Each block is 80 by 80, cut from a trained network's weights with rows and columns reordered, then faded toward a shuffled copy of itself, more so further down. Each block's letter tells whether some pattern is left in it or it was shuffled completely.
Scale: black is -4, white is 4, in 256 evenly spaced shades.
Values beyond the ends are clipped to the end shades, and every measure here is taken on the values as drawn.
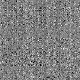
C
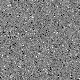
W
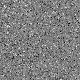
W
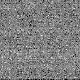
C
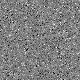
W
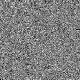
C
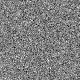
W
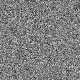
W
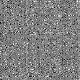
C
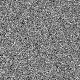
W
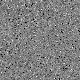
W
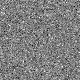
W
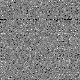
C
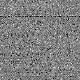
C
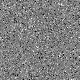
W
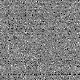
C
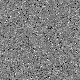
W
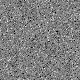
W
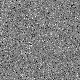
W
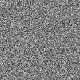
C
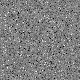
W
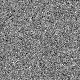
W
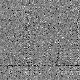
C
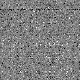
C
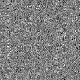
C
